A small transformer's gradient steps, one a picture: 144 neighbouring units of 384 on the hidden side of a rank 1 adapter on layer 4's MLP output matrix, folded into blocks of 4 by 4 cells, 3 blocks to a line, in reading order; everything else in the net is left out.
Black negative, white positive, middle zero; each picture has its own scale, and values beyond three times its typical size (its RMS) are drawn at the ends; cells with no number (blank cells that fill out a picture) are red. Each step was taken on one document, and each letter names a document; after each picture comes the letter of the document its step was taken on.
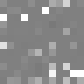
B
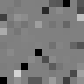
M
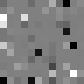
B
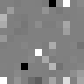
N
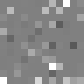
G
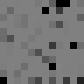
G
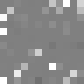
M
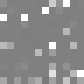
B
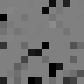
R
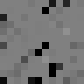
R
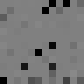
N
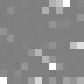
G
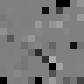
G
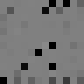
N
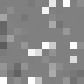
R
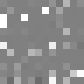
B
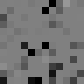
R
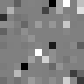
M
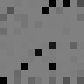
N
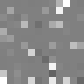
G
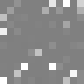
M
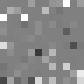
B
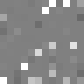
N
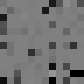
B
